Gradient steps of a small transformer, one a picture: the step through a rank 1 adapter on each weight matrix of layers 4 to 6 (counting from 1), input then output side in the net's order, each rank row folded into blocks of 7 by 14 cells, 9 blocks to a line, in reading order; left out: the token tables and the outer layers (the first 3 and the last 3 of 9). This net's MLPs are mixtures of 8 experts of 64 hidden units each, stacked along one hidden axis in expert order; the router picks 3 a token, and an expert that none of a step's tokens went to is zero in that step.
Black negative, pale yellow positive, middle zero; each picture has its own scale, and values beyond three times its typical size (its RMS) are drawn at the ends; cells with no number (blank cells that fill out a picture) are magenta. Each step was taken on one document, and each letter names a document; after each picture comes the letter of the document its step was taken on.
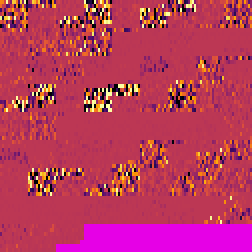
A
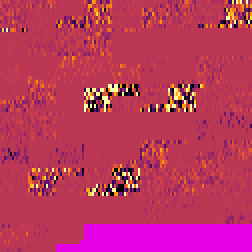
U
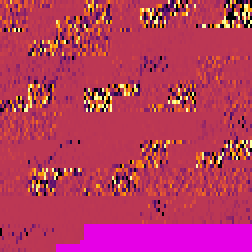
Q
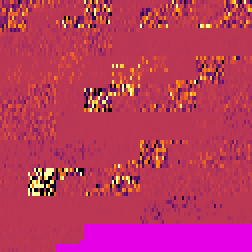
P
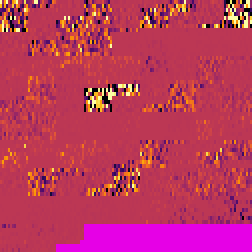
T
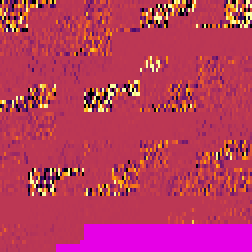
A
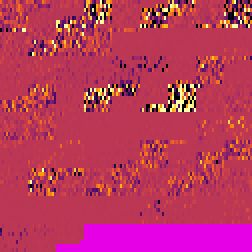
Q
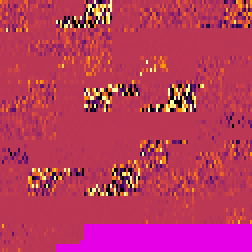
U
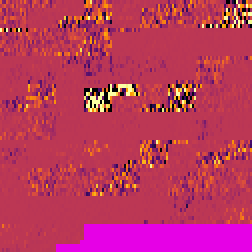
T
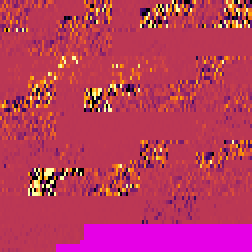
P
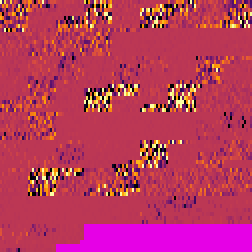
Q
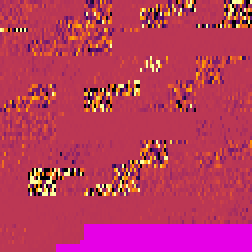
A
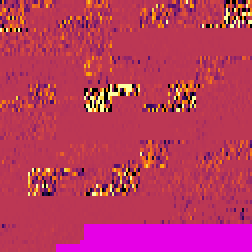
T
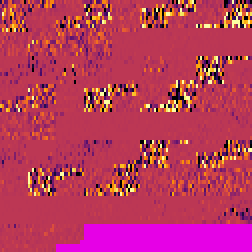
A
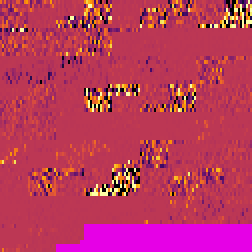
T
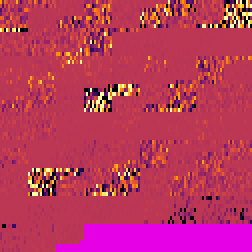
T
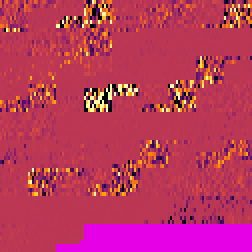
T
